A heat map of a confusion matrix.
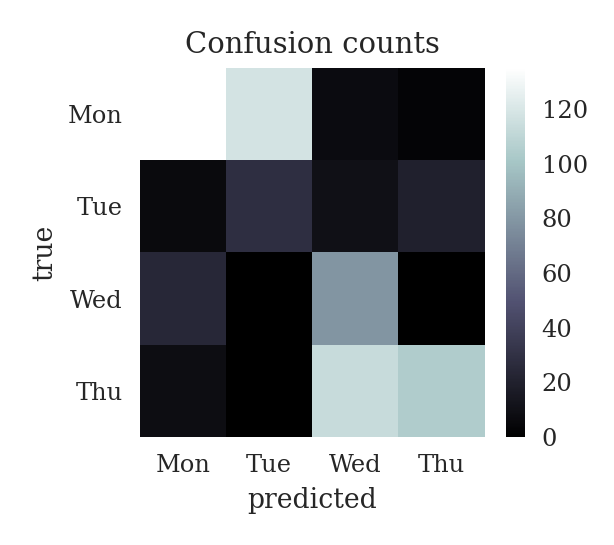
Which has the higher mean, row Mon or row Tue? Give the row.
Mon
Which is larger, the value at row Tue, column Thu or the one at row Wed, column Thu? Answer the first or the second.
the first
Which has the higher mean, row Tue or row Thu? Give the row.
Thu
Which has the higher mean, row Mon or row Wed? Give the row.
Mon
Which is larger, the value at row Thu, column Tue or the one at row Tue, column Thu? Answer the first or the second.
the second
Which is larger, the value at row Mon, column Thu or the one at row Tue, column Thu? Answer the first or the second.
the second
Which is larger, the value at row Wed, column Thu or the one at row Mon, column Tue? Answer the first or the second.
the second
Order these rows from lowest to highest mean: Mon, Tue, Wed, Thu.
Tue, Wed, Thu, Mon
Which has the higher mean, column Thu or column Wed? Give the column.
Wed
